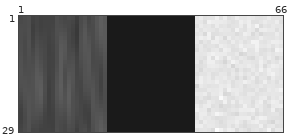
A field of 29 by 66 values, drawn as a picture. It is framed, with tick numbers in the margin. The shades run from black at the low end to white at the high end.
It is made of 1 by 3 panels. Panel 1,1: low, streaked downward, faint in contrast. Panel 1,2: very low, flat. Panel 1,3: very high, fine-grained, faint in contrast.
